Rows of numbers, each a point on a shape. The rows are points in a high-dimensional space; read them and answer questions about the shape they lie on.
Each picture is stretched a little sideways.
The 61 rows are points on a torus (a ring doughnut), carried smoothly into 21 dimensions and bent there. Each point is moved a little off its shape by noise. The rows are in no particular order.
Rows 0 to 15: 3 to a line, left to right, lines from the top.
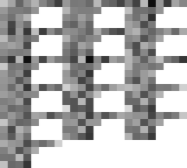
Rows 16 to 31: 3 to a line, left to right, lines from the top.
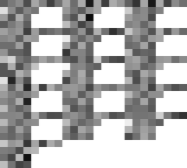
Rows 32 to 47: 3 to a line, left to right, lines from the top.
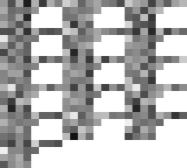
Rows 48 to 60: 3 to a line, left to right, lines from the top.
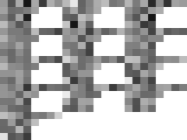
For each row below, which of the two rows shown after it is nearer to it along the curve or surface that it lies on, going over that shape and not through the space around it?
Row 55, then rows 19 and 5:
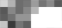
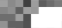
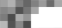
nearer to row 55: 19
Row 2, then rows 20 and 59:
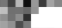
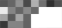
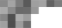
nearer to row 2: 20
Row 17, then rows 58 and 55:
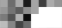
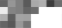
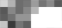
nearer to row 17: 55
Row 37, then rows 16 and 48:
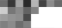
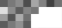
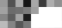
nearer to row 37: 48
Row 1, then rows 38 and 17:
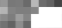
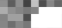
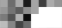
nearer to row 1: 38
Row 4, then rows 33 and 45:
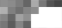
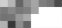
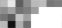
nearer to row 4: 33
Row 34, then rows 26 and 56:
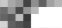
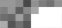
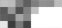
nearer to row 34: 56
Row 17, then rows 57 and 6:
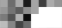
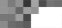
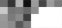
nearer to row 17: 6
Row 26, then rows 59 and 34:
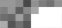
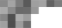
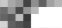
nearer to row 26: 59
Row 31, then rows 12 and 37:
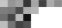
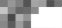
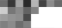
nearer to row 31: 37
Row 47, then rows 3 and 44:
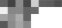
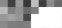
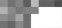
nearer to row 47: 3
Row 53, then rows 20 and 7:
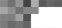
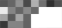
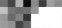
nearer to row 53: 20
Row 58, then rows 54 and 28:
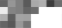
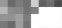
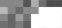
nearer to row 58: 28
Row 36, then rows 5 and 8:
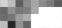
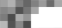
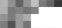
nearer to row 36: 8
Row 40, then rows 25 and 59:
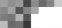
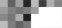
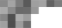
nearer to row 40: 59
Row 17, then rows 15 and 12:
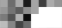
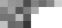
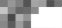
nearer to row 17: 15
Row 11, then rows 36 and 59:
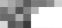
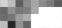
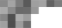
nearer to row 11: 59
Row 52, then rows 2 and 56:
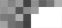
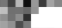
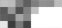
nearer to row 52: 56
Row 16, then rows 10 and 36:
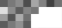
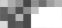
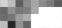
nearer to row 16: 36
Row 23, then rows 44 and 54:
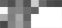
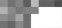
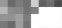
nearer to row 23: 54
